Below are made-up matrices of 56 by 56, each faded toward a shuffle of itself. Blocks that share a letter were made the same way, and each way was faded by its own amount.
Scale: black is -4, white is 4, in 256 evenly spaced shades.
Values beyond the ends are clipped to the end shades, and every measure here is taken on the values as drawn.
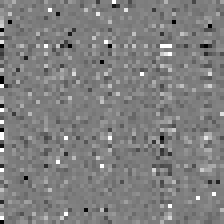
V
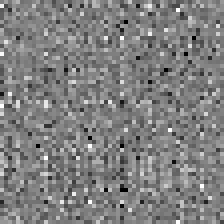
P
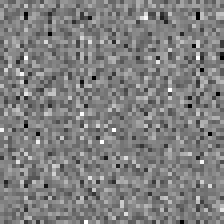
P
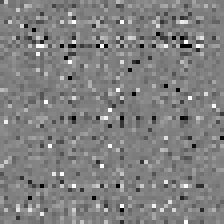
V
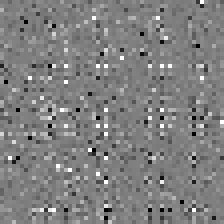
V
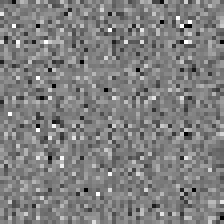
P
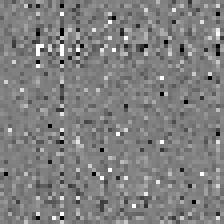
V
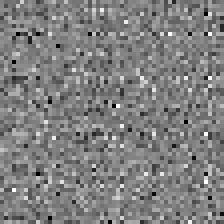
P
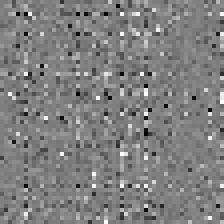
V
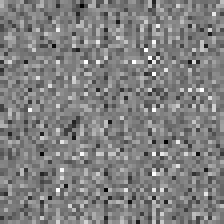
P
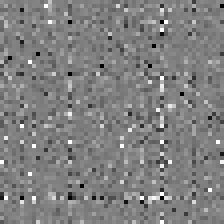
V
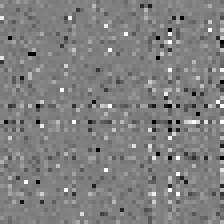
V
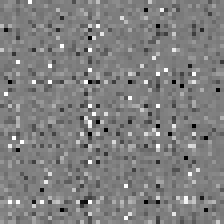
V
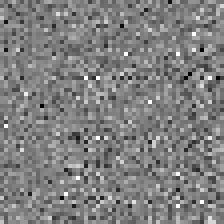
P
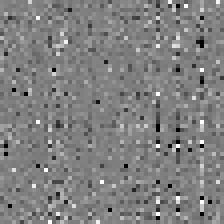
V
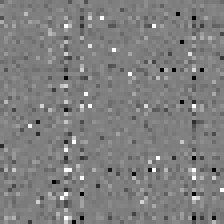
V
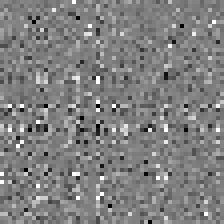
V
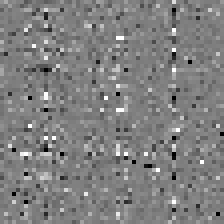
V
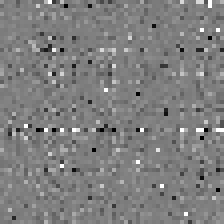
V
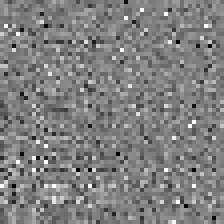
P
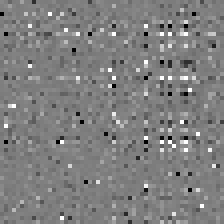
V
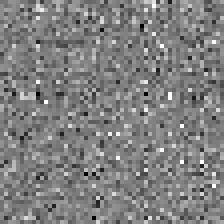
P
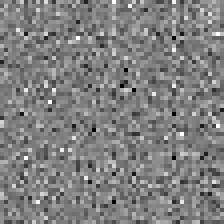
P
